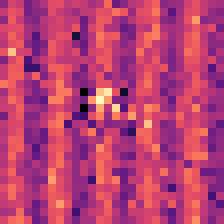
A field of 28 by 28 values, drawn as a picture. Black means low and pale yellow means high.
Stripes running up and down repeat 5 times from left to right. The centre is the roughest part. No overall slope runs across the table. In the centre lies a patch that is rougher than the rest. No single row or column stands out from its neighbours.
